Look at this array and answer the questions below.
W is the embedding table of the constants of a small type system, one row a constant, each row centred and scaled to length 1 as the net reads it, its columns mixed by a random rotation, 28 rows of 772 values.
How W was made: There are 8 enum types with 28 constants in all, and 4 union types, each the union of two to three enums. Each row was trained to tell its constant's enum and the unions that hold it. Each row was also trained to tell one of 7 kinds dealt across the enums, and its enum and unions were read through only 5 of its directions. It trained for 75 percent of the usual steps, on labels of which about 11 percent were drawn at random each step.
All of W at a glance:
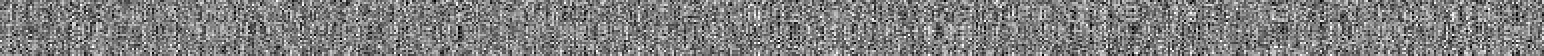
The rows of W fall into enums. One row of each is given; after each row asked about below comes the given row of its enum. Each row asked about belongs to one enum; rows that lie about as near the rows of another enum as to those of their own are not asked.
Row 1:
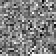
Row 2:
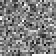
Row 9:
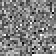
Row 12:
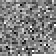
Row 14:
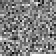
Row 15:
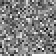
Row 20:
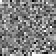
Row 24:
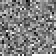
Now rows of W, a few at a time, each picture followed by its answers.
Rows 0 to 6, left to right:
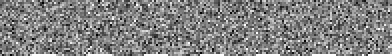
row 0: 14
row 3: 9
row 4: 2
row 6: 9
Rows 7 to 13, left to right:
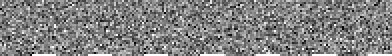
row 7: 9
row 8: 12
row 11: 14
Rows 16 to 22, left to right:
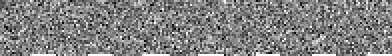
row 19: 14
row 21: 12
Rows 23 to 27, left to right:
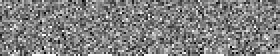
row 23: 20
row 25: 15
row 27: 12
